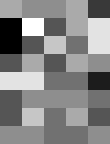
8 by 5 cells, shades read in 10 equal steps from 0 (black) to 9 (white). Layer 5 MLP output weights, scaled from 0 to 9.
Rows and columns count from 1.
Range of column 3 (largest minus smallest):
4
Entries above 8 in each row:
0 1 0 0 0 0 0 0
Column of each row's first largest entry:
1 2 5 2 1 2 2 1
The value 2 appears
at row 1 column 5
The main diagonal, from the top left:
6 9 7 6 1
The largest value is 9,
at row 2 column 2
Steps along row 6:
up same same down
